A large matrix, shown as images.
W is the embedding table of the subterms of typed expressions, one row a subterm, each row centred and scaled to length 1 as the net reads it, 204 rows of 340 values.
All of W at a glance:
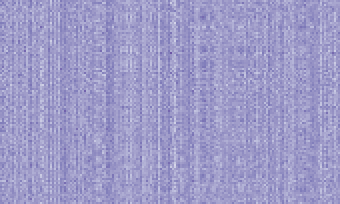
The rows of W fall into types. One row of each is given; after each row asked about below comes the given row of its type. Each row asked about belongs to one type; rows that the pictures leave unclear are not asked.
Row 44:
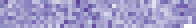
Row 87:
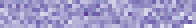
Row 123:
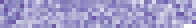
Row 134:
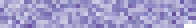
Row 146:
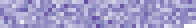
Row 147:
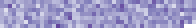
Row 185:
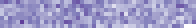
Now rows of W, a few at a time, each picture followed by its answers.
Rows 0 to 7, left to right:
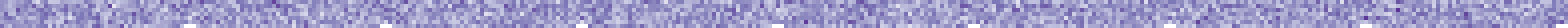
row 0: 44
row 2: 134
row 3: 123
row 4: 185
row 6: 87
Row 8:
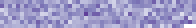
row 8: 87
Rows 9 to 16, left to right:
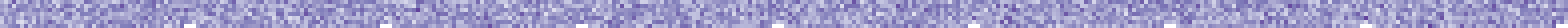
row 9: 146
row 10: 147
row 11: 146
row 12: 44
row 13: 134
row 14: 147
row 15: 123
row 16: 147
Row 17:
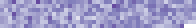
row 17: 134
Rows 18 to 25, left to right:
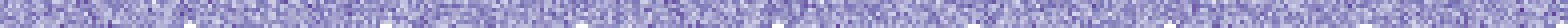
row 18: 44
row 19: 147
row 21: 44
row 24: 87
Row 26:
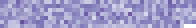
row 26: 87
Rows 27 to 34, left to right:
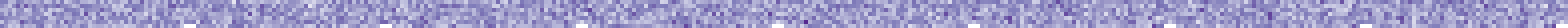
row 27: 87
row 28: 146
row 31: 134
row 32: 185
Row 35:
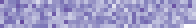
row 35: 123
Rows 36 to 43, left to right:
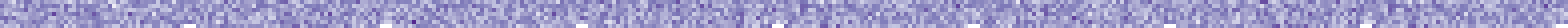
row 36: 87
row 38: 134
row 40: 87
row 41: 146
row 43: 87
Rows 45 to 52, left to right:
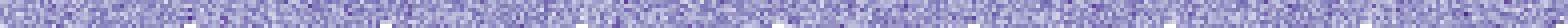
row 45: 146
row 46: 147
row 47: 123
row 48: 134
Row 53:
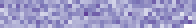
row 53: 87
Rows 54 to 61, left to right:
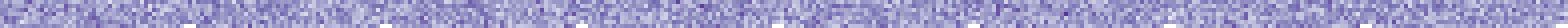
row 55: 185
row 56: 185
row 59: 87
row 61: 123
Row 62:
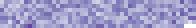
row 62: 134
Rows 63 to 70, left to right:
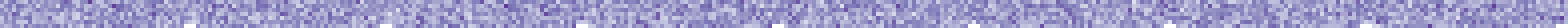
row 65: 147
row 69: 44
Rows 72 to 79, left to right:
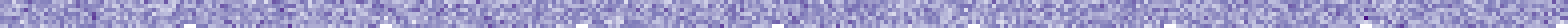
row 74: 146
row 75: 146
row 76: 185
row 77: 146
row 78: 134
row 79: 134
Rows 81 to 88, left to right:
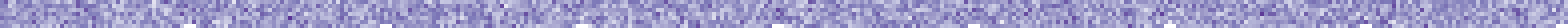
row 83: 44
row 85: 134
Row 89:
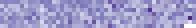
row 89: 185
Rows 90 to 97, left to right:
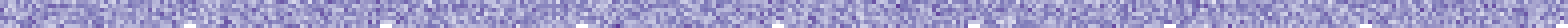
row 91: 147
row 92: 134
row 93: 134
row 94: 147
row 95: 146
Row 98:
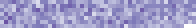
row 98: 134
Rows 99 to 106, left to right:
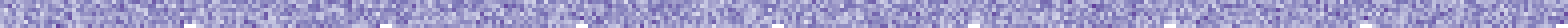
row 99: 147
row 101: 123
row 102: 185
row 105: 87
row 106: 146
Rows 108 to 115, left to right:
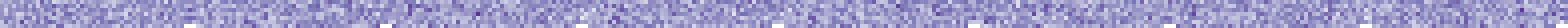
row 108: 146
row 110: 87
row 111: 147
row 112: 147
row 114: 123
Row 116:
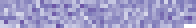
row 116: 87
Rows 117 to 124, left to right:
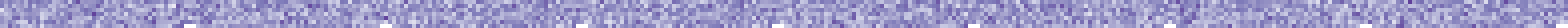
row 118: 123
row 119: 146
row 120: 146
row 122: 185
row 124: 134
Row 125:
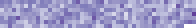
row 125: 185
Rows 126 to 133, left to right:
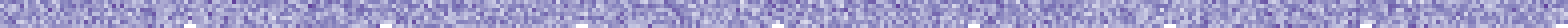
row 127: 134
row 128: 123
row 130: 147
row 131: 185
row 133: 87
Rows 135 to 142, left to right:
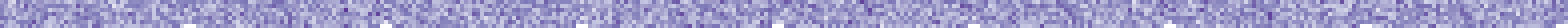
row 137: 147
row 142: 44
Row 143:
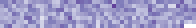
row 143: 147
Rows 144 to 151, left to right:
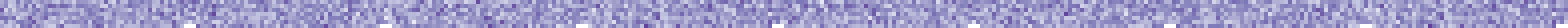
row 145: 123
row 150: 123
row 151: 147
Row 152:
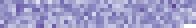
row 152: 87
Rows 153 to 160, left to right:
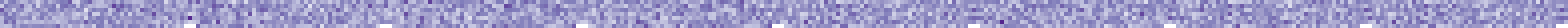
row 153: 123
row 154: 123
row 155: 134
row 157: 146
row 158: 134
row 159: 146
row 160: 146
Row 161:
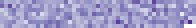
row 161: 147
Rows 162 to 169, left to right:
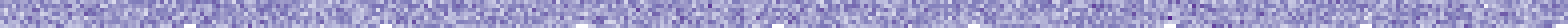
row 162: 87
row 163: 185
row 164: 123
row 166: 134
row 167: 123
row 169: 44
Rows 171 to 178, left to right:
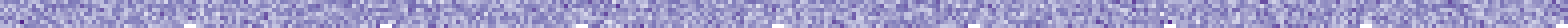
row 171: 134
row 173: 87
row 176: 147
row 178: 134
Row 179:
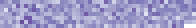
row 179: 147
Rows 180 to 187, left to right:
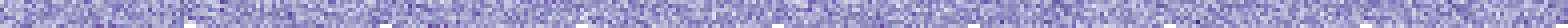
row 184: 146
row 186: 134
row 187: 87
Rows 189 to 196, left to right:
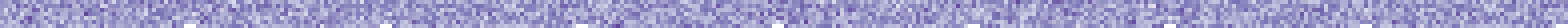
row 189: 87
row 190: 134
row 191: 87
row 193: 123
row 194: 185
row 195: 123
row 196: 87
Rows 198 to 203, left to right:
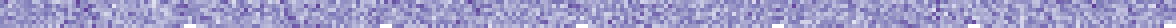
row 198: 44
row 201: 146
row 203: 147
